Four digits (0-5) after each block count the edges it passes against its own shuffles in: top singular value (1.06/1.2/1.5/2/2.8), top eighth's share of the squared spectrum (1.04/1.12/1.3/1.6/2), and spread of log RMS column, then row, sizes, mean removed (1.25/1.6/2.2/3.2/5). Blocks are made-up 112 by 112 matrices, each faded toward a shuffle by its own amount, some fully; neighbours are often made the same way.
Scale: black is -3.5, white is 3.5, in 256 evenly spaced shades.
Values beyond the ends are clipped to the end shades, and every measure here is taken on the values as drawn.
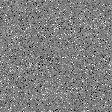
0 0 0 1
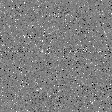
1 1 0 0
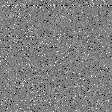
2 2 0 2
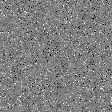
0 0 0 0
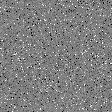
0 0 0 0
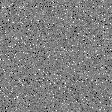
1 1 0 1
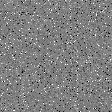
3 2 0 0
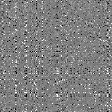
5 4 3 3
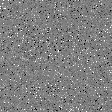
3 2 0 1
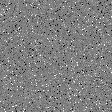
0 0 0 0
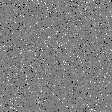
0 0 0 0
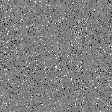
3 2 1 1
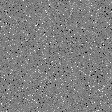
0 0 0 0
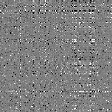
4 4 3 3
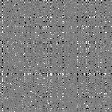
5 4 3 3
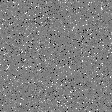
0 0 0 0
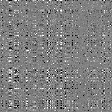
5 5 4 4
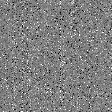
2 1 2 0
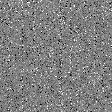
1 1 2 0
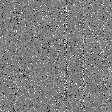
2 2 2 0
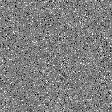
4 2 1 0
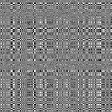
5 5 4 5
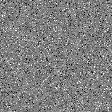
3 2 0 0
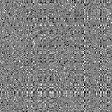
5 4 3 3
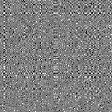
5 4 3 3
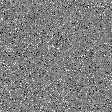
2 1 0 0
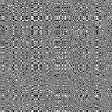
5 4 4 4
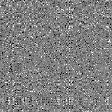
4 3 2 2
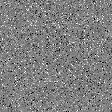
3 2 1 0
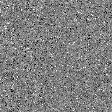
0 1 2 0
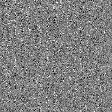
1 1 3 0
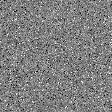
1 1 1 0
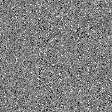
1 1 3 0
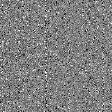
1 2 3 0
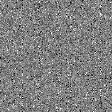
1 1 3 0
